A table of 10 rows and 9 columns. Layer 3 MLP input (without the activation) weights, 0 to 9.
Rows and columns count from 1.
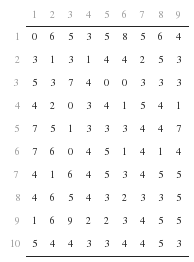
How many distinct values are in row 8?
5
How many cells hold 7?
4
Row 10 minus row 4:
1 2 4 0 -1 3 -1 1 2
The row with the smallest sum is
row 4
